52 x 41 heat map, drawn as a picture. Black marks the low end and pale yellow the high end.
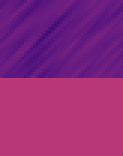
It is made of 2 by 1 panels. Panel 1,1: low, slanting up to the right, faint in contrast. Panel 2,1: middling, flat.
